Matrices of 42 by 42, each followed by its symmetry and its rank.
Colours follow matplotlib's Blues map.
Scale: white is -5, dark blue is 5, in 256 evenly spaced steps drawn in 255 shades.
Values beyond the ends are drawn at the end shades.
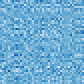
neither, rank five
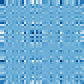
symmetric, rank two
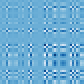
symmetric, rank one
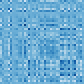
symmetric, rank two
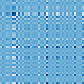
symmetric, rank one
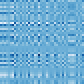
neither, rank two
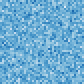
neither, full rank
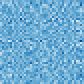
neither, rank five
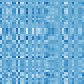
neither, rank two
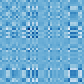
symmetric, rank two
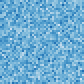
neither, full rank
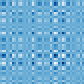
symmetric, rank one
